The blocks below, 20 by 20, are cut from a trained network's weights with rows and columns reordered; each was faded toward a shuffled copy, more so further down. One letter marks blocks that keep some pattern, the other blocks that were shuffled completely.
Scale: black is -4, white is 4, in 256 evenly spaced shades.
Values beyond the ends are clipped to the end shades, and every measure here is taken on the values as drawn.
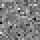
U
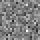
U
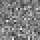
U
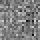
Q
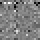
Q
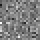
Q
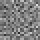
Q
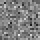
U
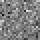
U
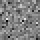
U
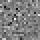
U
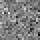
U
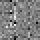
Q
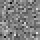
U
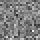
Q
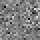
U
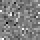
U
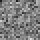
U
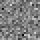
U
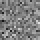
Q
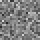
U
